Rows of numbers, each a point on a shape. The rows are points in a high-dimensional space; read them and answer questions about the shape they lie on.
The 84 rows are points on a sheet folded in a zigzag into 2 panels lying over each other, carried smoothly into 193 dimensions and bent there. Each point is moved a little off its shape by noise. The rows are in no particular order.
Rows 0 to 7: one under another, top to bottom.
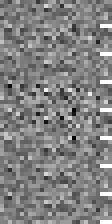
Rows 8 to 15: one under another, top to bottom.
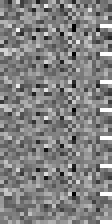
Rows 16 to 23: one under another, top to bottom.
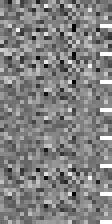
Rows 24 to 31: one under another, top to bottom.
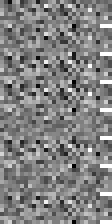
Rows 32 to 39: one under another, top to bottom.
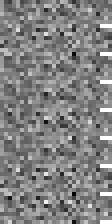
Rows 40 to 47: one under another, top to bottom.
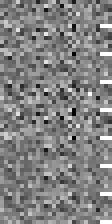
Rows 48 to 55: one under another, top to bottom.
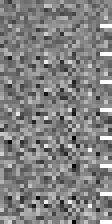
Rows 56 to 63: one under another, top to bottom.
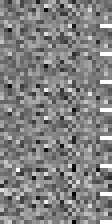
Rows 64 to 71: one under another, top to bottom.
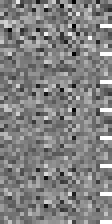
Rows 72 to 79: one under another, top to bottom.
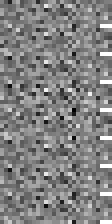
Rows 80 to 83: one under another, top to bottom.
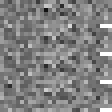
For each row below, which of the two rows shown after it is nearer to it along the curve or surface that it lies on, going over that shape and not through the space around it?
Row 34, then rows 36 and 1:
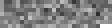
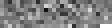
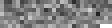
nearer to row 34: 1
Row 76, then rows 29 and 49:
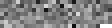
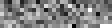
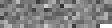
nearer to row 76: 29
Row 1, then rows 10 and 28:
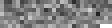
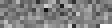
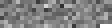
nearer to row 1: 10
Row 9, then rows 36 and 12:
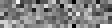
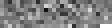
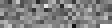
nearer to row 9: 12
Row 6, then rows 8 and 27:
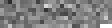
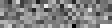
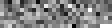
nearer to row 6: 8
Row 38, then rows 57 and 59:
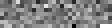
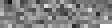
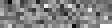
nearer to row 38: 59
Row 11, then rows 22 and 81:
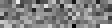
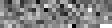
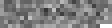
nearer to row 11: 22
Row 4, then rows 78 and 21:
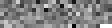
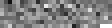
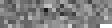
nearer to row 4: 21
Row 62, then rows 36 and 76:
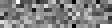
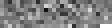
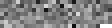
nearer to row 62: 76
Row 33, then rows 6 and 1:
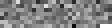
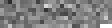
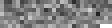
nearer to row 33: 6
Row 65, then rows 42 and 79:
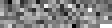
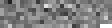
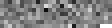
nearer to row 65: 42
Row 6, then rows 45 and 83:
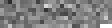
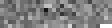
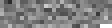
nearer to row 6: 83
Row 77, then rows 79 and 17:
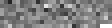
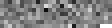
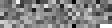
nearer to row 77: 17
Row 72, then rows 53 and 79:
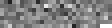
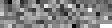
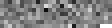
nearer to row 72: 53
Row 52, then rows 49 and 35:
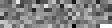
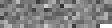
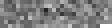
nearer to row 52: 49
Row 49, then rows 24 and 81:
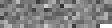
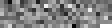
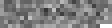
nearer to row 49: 24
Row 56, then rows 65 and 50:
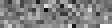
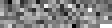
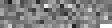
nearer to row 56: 65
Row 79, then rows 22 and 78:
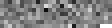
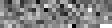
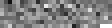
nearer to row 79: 22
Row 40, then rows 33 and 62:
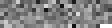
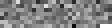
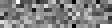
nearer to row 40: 62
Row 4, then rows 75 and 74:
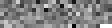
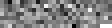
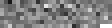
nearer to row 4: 75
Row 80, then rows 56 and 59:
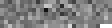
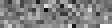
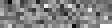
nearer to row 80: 56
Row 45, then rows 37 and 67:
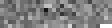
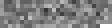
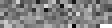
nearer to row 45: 37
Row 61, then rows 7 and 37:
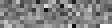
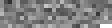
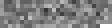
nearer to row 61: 37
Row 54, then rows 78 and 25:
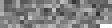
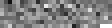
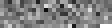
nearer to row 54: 25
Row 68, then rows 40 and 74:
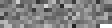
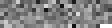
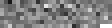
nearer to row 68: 74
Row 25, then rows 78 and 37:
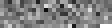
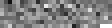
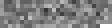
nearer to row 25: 37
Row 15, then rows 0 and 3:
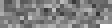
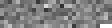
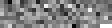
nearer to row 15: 3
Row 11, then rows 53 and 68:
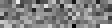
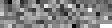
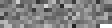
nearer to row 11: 68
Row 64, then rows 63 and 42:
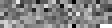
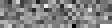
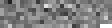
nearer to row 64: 63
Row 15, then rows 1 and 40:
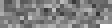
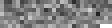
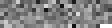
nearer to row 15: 1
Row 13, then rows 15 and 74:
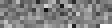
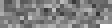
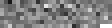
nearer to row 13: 15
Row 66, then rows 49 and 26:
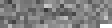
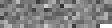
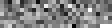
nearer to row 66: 49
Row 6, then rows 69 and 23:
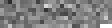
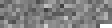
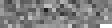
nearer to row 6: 69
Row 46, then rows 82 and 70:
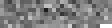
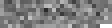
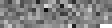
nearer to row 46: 82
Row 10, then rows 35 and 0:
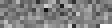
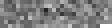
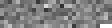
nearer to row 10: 35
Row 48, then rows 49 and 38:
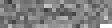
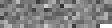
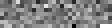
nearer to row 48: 49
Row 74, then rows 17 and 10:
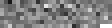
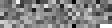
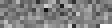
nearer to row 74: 17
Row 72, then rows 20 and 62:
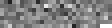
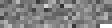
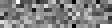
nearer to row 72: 20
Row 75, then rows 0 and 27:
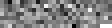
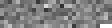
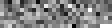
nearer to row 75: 27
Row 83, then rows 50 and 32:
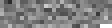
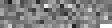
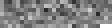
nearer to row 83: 50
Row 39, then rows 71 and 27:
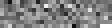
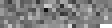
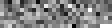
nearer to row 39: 27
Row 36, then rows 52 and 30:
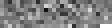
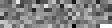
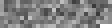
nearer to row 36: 30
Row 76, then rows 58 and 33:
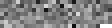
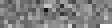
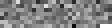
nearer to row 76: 58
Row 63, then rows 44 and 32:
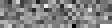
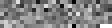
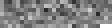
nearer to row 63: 44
